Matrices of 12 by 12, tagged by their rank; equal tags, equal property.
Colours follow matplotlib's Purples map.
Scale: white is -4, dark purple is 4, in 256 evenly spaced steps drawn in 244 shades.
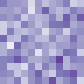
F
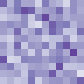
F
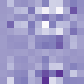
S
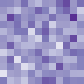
F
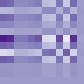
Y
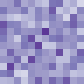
F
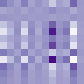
Y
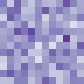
F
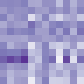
S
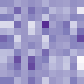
S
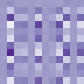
Y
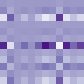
Y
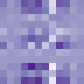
S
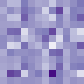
S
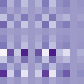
Y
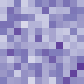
F
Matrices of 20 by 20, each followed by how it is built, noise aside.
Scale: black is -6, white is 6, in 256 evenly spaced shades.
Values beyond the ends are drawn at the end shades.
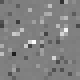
sparse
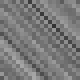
Toeplitz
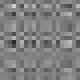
low rank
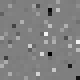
sparse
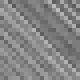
Toeplitz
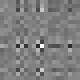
low rank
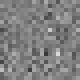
low rank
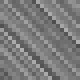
Toeplitz
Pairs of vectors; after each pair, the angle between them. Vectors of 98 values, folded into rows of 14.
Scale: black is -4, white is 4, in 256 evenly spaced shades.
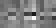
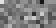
partly aligned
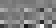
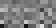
nearly parallel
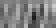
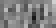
nearly parallel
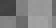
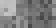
nearly opposite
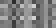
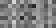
nearly opposite
